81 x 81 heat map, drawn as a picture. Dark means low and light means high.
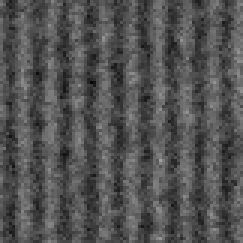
Overall the values sit about 30% of the way up the scale. There is no overall slope. Upright stripes repeat 9 times across the table. The grain runs up and down. There is no seam.
